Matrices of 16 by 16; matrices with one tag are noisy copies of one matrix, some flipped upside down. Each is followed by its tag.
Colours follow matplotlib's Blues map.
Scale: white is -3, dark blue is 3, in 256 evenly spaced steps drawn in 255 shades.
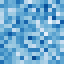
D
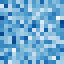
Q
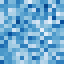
D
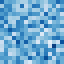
D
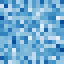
Q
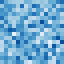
D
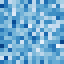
Q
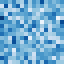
Q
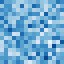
D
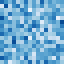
Q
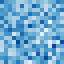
D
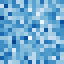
Q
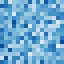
Q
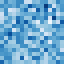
D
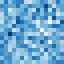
D
